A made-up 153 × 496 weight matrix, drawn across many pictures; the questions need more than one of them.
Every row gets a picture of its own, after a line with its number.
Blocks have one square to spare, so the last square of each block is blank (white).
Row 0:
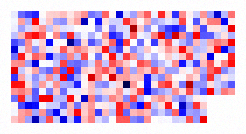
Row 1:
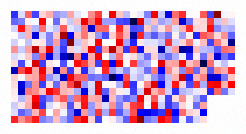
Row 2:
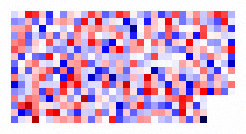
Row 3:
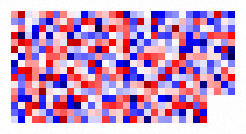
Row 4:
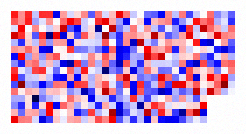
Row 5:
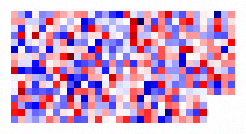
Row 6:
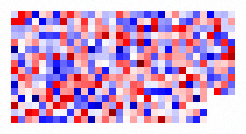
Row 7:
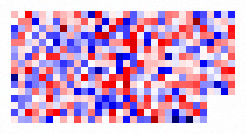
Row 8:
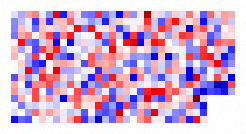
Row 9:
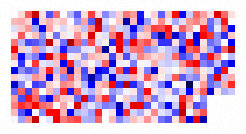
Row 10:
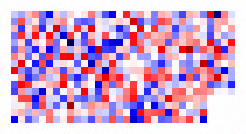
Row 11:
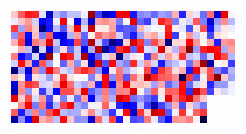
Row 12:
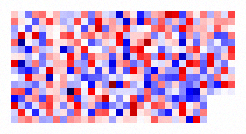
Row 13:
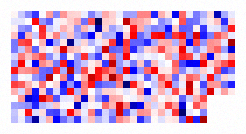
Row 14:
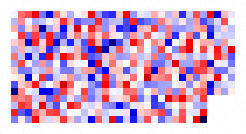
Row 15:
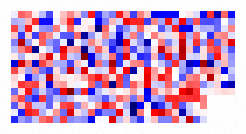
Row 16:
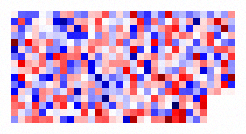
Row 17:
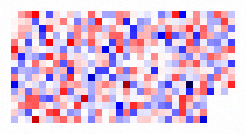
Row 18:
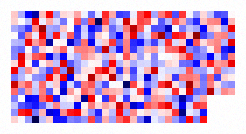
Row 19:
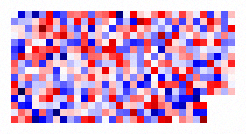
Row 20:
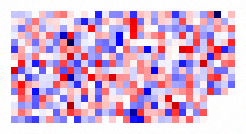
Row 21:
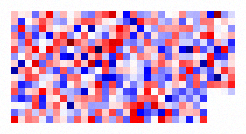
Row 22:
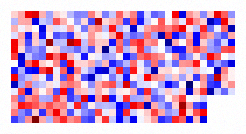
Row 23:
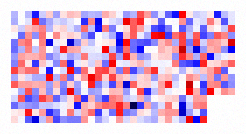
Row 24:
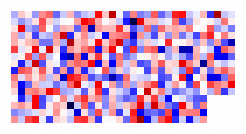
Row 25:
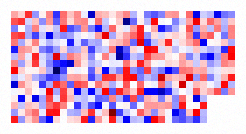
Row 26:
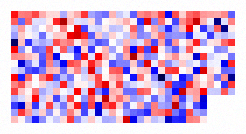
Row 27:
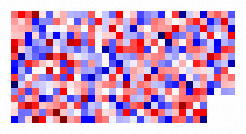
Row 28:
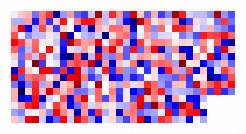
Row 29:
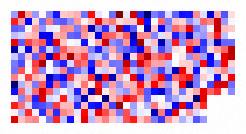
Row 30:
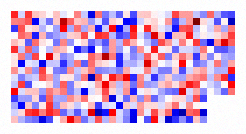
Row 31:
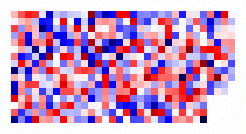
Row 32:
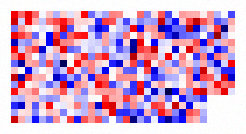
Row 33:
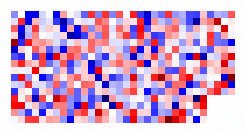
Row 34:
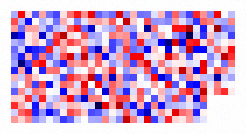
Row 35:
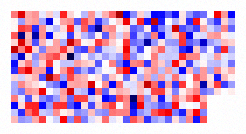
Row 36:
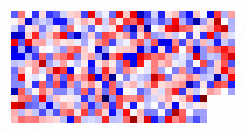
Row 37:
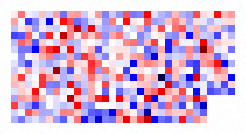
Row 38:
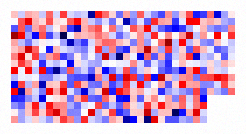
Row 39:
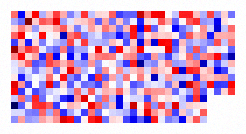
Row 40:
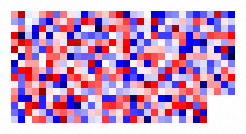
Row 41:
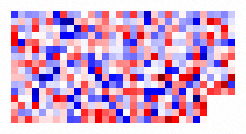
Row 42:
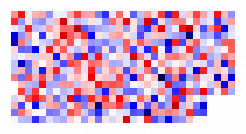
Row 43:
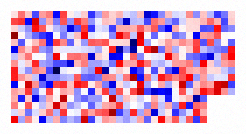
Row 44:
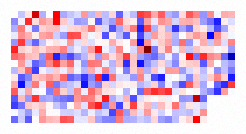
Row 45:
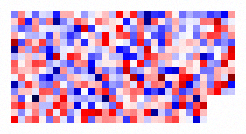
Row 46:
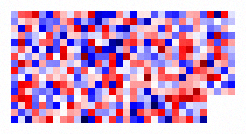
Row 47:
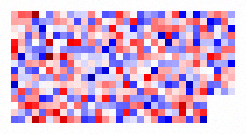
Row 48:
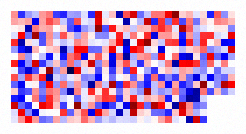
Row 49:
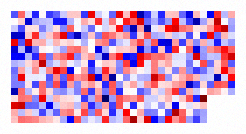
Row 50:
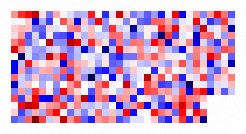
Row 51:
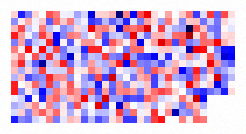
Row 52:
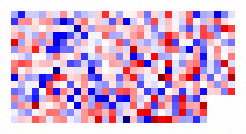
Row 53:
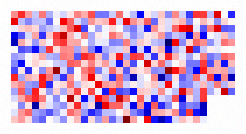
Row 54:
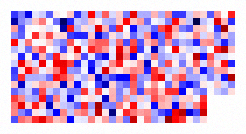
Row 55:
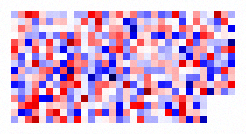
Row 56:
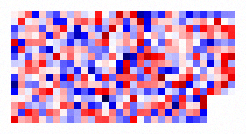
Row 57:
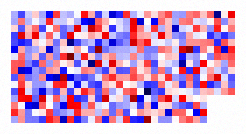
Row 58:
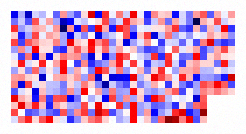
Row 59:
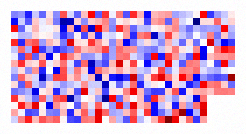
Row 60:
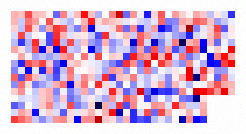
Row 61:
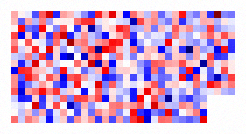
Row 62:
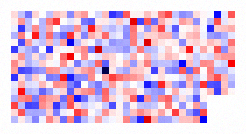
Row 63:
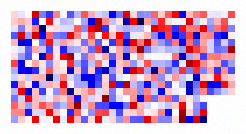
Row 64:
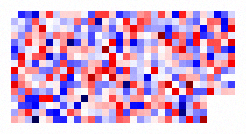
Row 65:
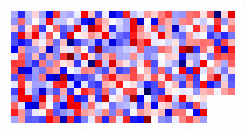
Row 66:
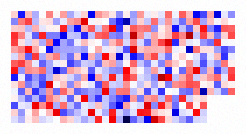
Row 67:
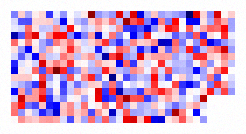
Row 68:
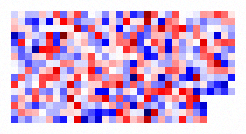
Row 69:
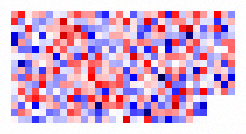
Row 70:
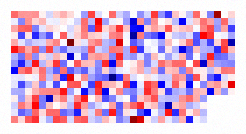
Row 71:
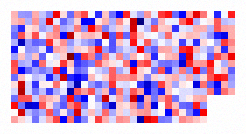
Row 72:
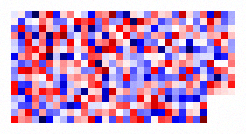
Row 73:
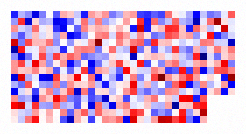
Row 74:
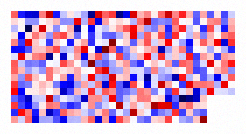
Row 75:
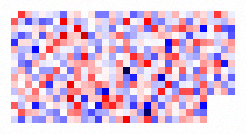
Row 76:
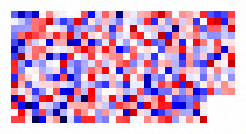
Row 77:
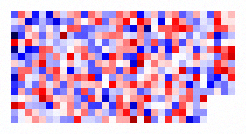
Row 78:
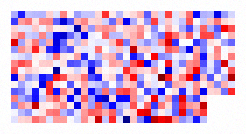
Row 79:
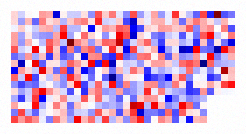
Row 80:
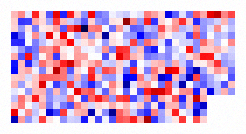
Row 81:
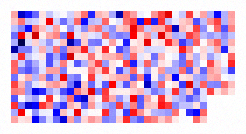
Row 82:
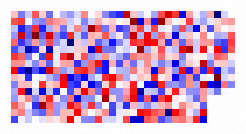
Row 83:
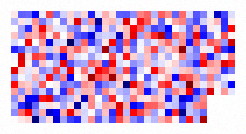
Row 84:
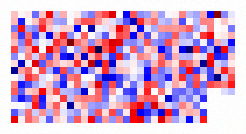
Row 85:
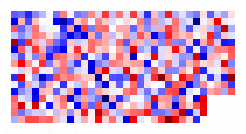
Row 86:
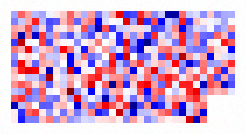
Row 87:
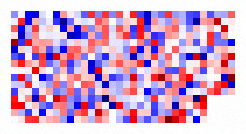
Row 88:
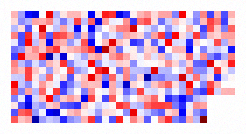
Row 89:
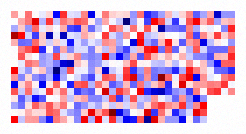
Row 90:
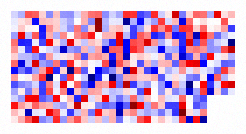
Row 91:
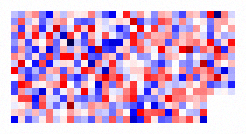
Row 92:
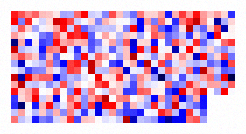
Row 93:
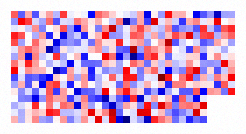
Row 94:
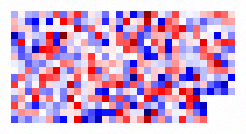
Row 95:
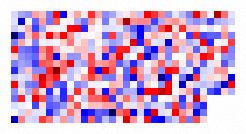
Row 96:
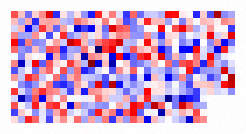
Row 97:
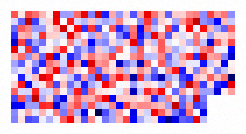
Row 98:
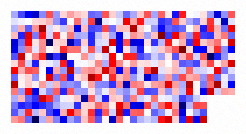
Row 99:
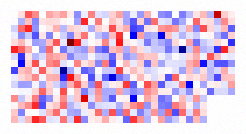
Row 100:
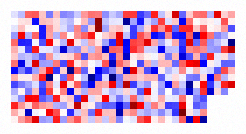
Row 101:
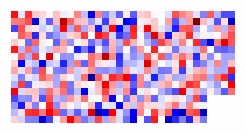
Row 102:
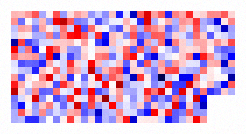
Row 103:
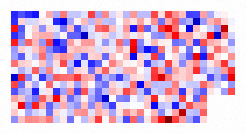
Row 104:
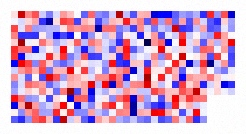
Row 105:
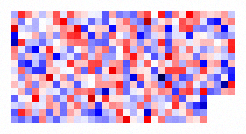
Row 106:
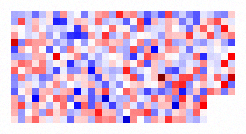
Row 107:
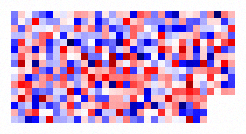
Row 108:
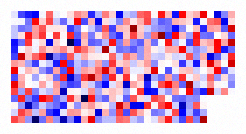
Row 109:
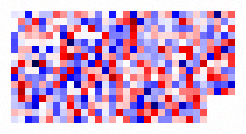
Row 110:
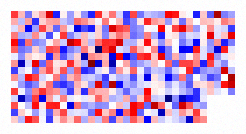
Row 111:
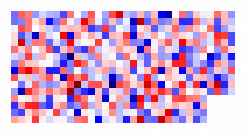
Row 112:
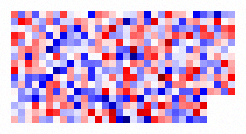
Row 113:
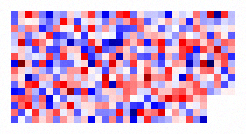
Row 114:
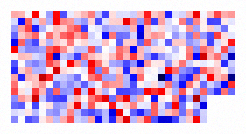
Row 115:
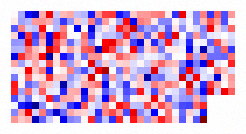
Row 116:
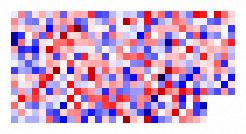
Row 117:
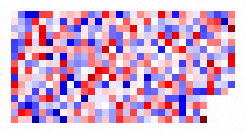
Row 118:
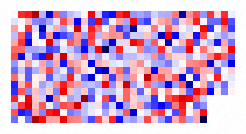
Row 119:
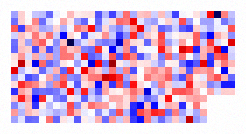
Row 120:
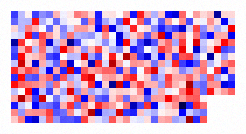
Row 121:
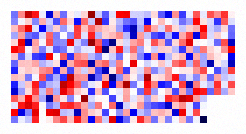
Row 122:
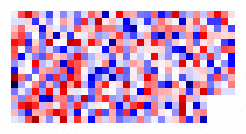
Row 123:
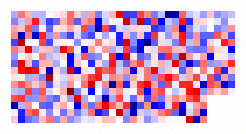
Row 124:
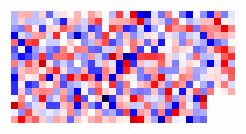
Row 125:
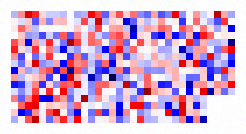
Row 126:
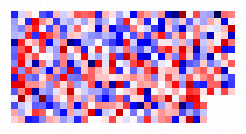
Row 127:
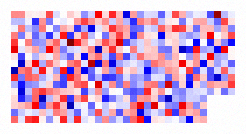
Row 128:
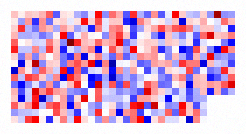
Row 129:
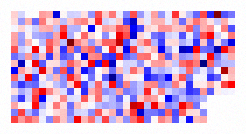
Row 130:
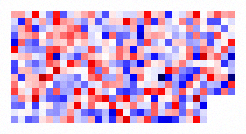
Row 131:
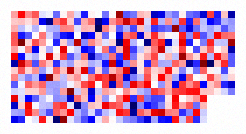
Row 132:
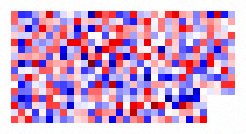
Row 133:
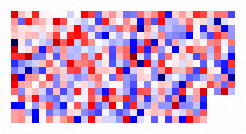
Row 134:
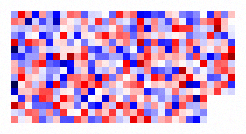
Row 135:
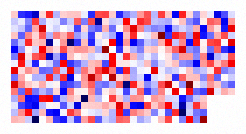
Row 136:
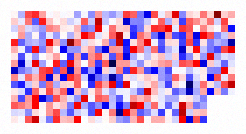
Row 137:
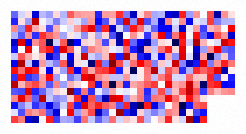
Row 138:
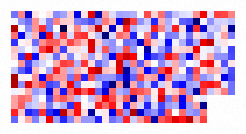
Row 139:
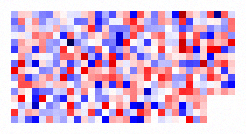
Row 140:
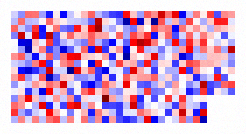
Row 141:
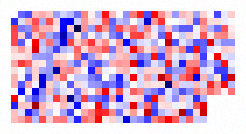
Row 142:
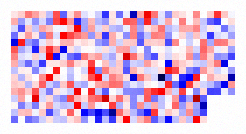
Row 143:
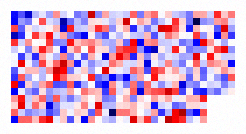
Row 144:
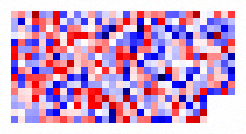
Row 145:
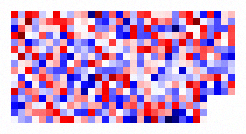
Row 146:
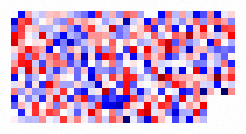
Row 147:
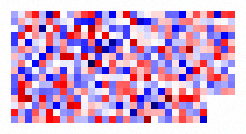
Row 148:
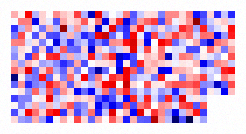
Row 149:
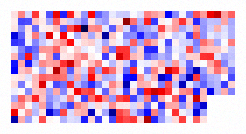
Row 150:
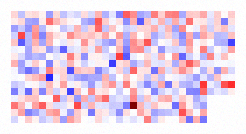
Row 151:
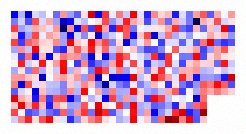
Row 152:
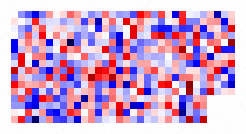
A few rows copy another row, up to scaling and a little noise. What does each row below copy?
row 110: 96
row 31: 11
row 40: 3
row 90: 100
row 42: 69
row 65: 57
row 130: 114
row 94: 68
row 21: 84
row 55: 125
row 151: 58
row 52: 78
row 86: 123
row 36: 49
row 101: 30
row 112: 93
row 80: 149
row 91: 10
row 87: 33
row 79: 129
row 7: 148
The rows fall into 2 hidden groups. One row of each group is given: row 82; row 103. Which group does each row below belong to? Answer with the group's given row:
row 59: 103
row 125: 82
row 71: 82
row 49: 103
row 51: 103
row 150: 82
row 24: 82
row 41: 103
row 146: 103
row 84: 82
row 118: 82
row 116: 103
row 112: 103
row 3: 82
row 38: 103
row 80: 103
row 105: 103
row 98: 82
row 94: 103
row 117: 82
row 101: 103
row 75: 103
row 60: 103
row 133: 103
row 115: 82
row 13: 82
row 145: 103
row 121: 82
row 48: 82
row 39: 103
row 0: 82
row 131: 82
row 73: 103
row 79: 82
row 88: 82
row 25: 103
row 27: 82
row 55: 82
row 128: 82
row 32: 103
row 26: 103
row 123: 82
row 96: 82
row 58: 103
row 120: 82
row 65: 82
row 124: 103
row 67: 103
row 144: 103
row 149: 103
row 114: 103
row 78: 103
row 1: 82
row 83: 82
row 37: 103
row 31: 82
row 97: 103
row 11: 82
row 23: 82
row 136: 82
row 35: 82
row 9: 82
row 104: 82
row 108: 82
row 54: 103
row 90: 82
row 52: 103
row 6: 103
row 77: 103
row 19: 82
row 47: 82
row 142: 103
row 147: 82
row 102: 103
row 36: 103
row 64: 82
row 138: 103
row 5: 82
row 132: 82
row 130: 103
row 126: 82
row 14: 82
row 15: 82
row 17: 82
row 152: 82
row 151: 103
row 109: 82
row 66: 103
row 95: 103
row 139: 82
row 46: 82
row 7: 103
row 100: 82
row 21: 82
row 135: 82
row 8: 103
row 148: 103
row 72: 82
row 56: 103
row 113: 82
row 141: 103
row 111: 82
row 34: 103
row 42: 103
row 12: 82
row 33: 103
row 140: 82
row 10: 82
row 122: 82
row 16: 103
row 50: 82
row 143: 103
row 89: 103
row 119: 82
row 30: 103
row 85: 103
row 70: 82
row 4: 103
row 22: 82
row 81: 82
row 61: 82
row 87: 103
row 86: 82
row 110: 82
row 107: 82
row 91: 82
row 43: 103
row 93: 103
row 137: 82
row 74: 82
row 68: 103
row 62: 82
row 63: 82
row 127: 82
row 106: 103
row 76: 82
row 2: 82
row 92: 103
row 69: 103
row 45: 103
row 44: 103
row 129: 82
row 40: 82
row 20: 82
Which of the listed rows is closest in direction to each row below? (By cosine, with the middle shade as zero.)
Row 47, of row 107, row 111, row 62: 62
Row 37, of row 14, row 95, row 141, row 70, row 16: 95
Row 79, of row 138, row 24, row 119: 24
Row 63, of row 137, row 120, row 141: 141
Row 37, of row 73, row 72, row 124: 72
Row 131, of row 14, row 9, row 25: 14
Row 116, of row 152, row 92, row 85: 92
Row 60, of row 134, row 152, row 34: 34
